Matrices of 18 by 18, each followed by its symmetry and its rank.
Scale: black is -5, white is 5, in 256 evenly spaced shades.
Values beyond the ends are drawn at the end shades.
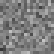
neither, full rank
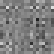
neither, rank three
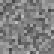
symmetric, full rank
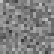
neither, full rank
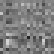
neither, rank three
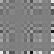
symmetric, rank one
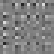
antisymmetric, rank two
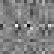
neither, rank three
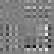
antisymmetric, rank two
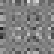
antisymmetric, rank two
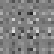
antisymmetric, rank two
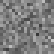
neither, full rank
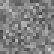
symmetric, full rank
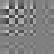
symmetric, rank one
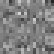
neither, rank three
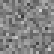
neither, full rank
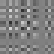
symmetric, rank one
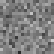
neither, full rank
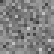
symmetric, full rank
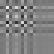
symmetric, rank one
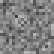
symmetric, full rank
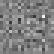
neither, rank three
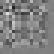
antisymmetric, rank two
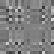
antisymmetric, rank two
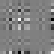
symmetric, rank one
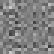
neither, rank three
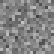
symmetric, full rank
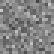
neither, full rank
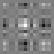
symmetric, rank one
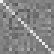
symmetric, full rank
